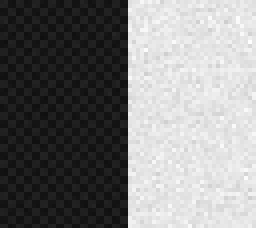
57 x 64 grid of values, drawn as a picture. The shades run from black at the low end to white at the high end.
The table splits into one row of 2 panels. Panel 1,1: very low, checkered, faint in contrast. Panel 1,2: very high, fine-grained, faint in contrast.
